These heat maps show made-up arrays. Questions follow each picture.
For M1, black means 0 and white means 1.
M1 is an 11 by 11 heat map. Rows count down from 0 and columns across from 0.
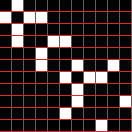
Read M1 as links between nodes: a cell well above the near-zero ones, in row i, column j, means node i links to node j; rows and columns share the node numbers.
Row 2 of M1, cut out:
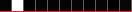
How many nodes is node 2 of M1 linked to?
1
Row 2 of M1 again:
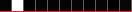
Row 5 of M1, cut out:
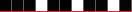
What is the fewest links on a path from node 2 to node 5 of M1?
3
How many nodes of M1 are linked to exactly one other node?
6
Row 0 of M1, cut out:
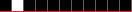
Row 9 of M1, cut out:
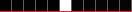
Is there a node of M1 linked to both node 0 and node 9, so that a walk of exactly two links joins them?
no
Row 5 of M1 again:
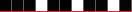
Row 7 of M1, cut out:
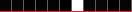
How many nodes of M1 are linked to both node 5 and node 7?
1
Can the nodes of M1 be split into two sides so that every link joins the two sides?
yes
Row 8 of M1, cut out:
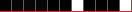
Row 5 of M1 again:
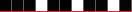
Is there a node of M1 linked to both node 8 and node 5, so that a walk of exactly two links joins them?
yes
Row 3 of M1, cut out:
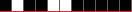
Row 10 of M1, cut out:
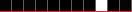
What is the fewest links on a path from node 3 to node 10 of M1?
4
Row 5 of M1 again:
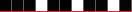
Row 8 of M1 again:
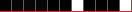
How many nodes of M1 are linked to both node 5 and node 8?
1
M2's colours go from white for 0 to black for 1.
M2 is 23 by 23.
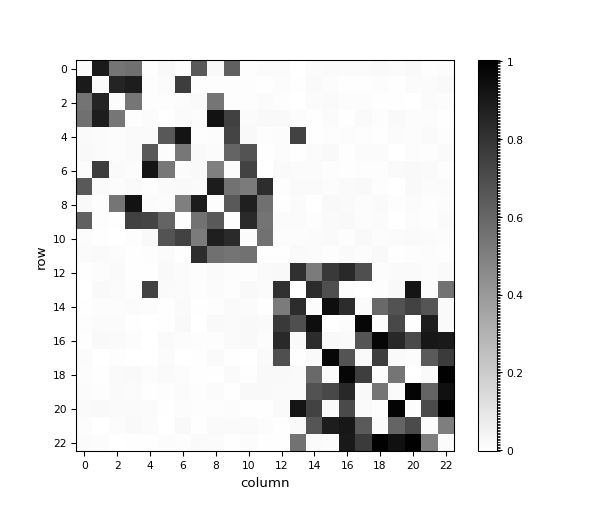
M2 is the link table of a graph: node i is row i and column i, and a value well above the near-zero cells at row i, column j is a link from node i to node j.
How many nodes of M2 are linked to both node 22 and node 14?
6
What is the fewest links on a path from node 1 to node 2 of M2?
1
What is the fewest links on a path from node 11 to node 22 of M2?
4
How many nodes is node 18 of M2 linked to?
5
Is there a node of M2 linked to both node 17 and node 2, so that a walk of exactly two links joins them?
no
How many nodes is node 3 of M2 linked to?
5
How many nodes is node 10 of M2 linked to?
6
